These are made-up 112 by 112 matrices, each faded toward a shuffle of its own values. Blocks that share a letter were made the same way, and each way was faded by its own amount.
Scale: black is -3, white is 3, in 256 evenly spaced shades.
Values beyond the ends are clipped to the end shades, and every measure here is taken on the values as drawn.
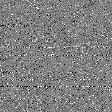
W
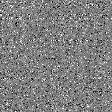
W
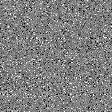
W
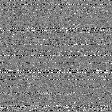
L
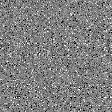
W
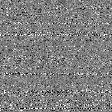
L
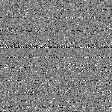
L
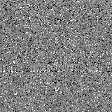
W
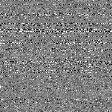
L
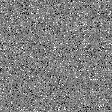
W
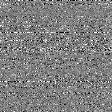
L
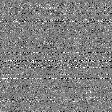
L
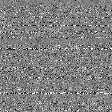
L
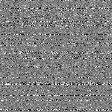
L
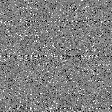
W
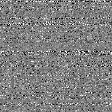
L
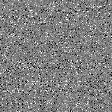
W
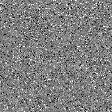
W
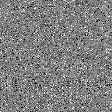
W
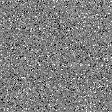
W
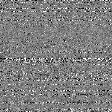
L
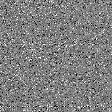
W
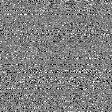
L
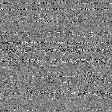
L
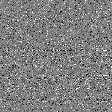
W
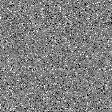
W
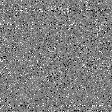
W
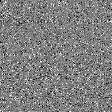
W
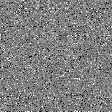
W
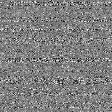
L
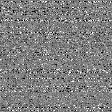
L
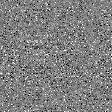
W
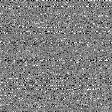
L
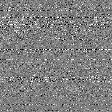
L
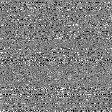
L
